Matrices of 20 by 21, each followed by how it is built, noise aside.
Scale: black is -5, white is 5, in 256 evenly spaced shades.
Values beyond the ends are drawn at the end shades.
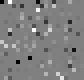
sparse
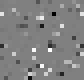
sparse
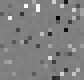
sparse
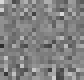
low rank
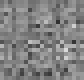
low rank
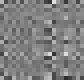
low rank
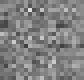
low rank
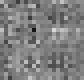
low rank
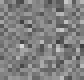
low rank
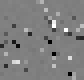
sparse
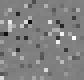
sparse
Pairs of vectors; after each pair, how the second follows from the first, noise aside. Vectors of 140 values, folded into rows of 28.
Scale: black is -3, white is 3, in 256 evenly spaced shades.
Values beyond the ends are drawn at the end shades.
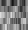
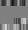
partly zeroed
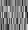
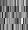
shuffled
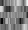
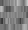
shrunk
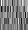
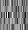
shuffled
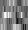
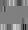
partly zeroed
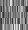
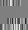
partly zeroed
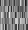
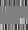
partly zeroed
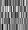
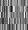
shuffled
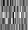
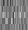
shrunk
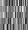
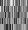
shuffled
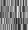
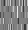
partly zeroed
